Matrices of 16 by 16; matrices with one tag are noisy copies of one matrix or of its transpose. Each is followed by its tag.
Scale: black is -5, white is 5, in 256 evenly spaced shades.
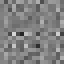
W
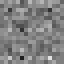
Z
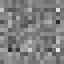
Z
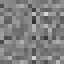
W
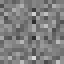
W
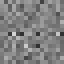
W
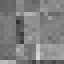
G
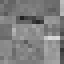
G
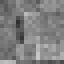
G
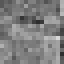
G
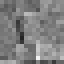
G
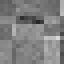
G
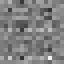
Z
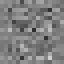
Z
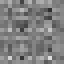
Z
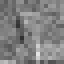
G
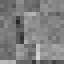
G
